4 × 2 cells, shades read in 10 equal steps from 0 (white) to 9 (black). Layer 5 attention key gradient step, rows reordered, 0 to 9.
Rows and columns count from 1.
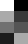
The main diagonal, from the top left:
0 7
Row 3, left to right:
5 6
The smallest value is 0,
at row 1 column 1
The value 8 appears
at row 4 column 1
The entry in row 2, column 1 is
3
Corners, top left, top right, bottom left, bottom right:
0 9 8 3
